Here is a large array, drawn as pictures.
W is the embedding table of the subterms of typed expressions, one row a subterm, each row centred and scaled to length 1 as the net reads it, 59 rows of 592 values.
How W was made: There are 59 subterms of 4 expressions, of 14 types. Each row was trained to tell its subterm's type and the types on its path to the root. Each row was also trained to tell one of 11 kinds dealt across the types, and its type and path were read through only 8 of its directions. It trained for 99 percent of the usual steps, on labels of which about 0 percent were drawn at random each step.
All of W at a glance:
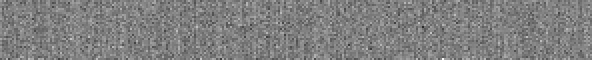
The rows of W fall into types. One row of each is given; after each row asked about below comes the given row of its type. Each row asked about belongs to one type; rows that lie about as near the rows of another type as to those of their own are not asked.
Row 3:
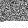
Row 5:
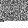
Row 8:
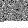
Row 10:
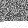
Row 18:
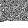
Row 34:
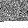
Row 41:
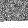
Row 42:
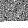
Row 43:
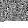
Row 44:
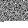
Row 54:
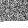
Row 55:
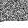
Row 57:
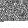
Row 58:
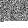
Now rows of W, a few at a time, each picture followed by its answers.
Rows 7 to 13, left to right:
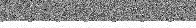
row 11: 54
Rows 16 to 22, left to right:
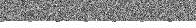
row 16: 42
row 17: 3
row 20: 57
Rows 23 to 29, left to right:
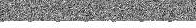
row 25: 34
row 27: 18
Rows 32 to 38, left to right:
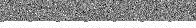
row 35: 5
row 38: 54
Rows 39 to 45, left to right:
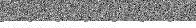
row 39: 34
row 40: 3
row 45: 43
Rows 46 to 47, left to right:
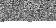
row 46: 18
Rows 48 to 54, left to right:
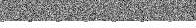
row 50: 43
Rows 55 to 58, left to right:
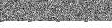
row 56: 34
